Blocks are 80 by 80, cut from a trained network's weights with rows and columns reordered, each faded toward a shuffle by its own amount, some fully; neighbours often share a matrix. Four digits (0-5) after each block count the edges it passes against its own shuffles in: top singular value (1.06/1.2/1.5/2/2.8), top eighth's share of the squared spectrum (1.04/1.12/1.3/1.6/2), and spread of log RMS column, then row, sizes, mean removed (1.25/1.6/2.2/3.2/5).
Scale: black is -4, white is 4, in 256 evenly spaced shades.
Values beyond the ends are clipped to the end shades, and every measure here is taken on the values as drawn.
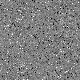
0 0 0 0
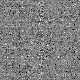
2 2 2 0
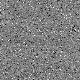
1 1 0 0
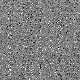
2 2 2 0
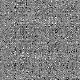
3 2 2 0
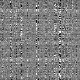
4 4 4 0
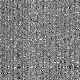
3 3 0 2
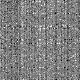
4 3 1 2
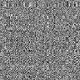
4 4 3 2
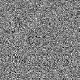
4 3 2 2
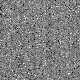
1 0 0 0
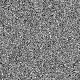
0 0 0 0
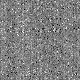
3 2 0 1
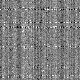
4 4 1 3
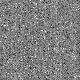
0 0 0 0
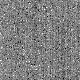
2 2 0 1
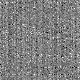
3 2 0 2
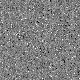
0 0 0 0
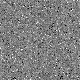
0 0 0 0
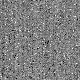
2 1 0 0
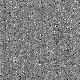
1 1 0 0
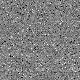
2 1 1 0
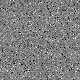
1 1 0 0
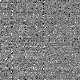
2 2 2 0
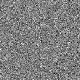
2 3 1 1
